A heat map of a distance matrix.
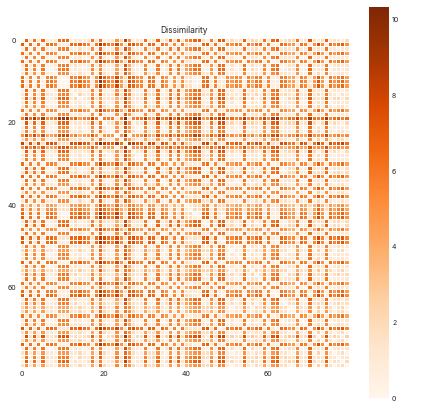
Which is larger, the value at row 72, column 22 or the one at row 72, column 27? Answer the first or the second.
the first
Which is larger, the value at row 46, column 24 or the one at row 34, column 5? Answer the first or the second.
the second
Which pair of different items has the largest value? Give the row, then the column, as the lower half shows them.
25, 19
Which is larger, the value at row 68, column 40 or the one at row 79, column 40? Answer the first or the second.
the first
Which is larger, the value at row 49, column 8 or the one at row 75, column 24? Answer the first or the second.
the first
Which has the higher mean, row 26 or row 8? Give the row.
26
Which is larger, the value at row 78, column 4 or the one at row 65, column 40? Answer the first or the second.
the second
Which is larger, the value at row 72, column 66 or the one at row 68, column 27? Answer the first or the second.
the first
